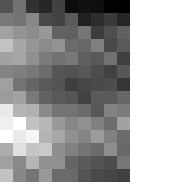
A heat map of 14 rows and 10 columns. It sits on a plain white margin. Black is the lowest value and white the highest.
There is an overall slope up to the bottom left. There are no lone odd cells. Stripes running across repeat 2 times from top to bottom. The ninth with the highest average is the bottom left. The ninth with the lowest average is the top right.
